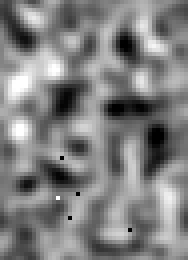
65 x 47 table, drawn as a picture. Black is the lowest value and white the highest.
Lone odd cells: 5, 1 higher and 4 lower than their neighbours. Mirror symmetry: none. Ninth with the lowest average: middle right. Seam: none.
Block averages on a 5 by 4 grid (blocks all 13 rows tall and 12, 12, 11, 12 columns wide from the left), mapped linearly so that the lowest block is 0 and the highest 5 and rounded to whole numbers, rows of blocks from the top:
2 2 2 3
5 2 2 3
3 2 1 0
2 2 3 3
1 3 2 3
